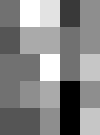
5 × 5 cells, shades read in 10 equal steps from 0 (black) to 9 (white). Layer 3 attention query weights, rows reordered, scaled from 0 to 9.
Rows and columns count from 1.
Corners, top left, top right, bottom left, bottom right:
4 5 3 7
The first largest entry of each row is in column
2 2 3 3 5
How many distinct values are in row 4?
4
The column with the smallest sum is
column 4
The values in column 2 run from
3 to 9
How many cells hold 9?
2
